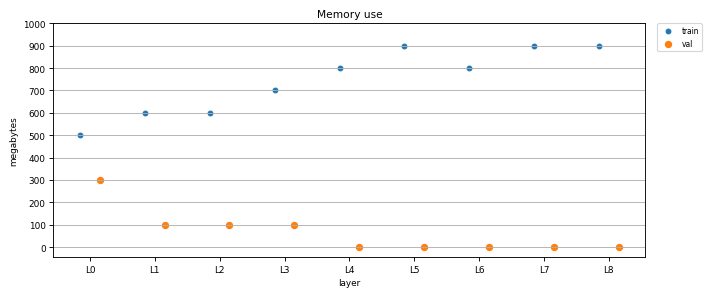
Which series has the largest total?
train
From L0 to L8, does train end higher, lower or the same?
higher
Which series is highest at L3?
train
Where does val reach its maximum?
L0
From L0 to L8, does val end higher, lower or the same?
lower
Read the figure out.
Title: Memory use
x-axis: layer, ticks L0 L1 L2 L3 L4 L5 L6 L7 L8
y-axis: megabytes, ticks 0 100 200 300 400 500 600 700 800 900 1000
Legend: train, val
Values:
train: 500 600 600 700 800 900 800 900 900
val: 300 100 100 100 0 0 0 0 0
